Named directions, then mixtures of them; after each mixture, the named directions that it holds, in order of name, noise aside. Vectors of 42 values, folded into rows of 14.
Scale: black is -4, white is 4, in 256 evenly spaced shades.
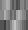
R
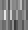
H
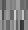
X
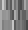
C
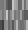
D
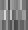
H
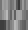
D, R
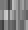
D, H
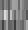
D, H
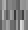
X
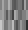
C, D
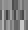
D, X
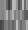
D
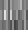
H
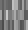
D, X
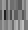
H, X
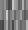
D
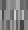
X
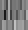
H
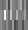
H
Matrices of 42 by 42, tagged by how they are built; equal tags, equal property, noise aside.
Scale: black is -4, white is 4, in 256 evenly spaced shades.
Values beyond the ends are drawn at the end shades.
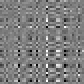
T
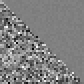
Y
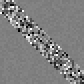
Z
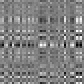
T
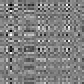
T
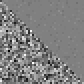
Y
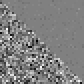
Y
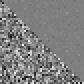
Y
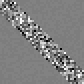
Z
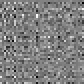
T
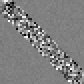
Z
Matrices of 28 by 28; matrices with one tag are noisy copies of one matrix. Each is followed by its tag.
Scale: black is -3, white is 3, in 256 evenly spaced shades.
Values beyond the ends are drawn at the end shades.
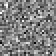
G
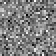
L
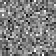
L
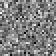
G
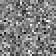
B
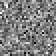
G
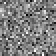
L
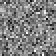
L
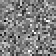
B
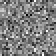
L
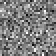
L
